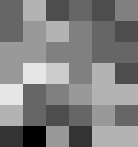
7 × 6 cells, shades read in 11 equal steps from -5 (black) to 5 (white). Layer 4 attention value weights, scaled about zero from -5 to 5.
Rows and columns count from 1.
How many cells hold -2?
5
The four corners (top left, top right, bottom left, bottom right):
-1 0 -3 2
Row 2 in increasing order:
-2 -1 -1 0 1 2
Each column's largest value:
4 4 3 1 2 2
